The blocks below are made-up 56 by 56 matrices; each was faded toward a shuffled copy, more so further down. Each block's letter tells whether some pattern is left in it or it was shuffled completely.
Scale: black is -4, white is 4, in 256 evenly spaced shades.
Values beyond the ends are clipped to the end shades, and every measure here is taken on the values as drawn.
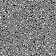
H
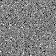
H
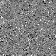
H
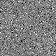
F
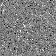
F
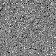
H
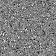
F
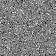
F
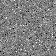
F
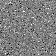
F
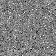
H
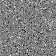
F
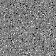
H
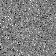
F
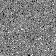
F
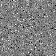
H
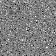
H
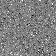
F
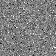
H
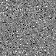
H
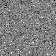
H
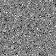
H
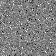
F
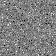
F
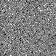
F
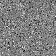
H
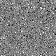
H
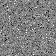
F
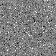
H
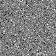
F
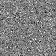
F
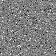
F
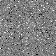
H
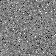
F
